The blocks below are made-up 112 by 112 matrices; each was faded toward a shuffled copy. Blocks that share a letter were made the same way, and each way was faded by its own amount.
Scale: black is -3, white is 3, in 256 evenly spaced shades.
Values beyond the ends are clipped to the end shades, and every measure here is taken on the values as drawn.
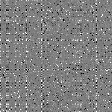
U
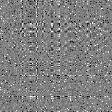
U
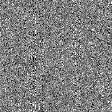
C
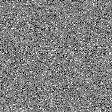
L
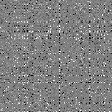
U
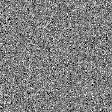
C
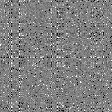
U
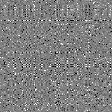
U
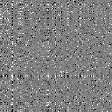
U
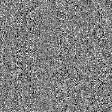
C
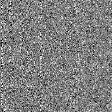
C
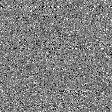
L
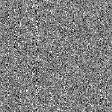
C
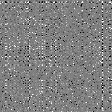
U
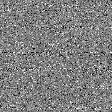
L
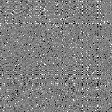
U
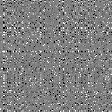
U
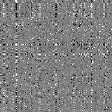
U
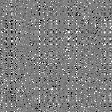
U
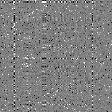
U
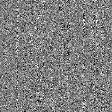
C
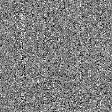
C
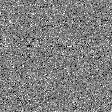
L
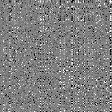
U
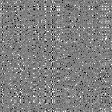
U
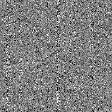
C
